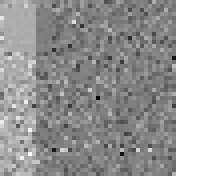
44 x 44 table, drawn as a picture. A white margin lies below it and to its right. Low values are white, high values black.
The top left is the smoothest part. An odd patch, calmer than its surroundings, sits in the top left. A vertical seam about 20% of the way across splits the table, and the right part is higher.
